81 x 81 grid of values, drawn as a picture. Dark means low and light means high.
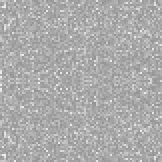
The values are skewed, with a long tail toward high values. The grain is fine, like static. No single row or column stands out from its neighbours. No seam splits the table. It is mirror symmetric from top to bottom. No regular stripes run through it. Overall the values sit about 70% of the way up the scale.
